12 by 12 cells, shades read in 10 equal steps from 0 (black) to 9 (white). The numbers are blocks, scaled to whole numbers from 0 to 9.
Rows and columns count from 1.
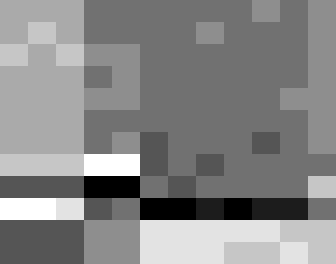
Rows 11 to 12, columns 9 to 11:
8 8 7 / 7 7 8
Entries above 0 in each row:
12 12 12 12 12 12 12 12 10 9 12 12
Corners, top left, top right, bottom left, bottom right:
6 5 3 7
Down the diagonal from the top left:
6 7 7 4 5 4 4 3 4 1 7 7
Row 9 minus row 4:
-3 -3 -3 -4 -5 0 -1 0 0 0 0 2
